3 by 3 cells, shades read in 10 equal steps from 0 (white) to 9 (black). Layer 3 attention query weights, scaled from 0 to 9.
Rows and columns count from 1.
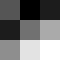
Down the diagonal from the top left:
6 5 0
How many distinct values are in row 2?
3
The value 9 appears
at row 1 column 2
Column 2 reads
9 5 1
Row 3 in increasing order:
0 1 4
